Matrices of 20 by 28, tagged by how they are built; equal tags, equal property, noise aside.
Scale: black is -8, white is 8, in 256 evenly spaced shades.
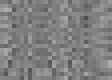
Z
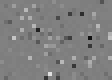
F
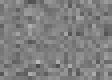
Z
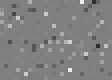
F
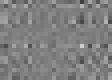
Z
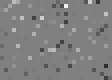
F
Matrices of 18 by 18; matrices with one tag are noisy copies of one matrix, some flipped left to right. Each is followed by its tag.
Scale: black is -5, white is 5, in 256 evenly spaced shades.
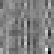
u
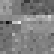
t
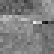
t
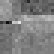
t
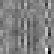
u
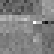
t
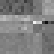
t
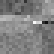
t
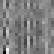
u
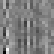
u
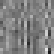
u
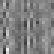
u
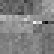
t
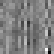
u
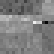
t
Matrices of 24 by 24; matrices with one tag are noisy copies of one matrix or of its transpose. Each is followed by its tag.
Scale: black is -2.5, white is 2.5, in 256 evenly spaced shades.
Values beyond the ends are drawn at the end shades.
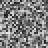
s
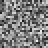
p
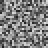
p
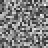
p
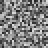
p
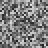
s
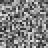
p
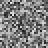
s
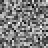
p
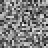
p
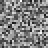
p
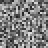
p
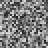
s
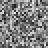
s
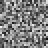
p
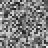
s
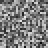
p
